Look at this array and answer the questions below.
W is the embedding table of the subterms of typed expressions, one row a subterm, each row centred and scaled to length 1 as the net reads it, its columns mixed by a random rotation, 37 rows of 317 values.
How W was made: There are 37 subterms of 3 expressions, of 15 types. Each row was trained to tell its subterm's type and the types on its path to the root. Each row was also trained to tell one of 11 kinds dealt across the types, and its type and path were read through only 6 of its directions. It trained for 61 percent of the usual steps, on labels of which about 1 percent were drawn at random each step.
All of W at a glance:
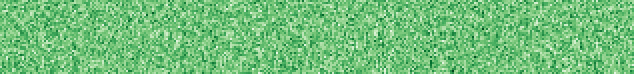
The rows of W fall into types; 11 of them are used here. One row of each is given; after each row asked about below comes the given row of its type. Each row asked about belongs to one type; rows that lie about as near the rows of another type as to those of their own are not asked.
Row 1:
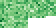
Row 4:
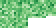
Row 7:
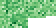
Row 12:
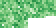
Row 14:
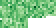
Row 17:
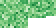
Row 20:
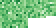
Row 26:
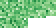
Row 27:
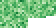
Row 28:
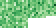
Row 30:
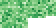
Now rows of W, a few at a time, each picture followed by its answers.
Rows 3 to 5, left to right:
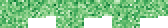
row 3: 28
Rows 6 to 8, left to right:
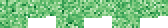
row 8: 7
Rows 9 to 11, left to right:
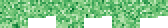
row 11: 27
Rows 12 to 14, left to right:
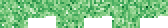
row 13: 20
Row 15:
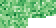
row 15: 12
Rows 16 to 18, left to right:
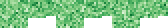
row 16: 17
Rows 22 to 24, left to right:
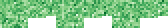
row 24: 7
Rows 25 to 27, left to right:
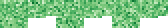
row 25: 27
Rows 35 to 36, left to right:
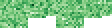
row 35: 17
